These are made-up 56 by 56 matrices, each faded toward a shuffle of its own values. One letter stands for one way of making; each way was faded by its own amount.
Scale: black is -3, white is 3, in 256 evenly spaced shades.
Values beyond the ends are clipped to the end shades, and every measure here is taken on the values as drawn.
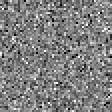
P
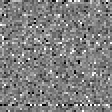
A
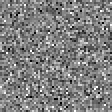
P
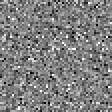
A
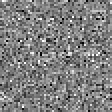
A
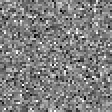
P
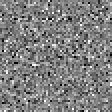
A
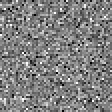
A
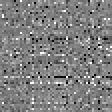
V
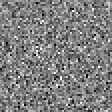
P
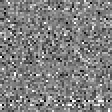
A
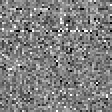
A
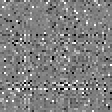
V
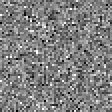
P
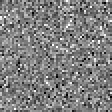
P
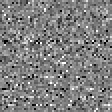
A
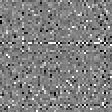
V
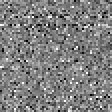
A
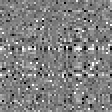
V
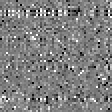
V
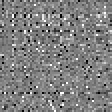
V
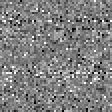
A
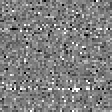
A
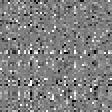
V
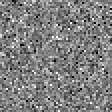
P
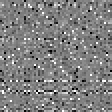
V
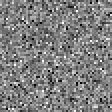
P
